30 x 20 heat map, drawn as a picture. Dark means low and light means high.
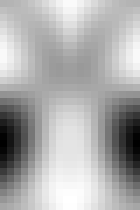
The bottom middle is the smoothest part. The ninth with the highest average is the bottom middle. No regular stripes run through it. The values are skewed, with a long tail toward low values. Overall the values sit about 70% of the way up the scale. It is mirror symmetric from left to right. There are no lone odd cells.
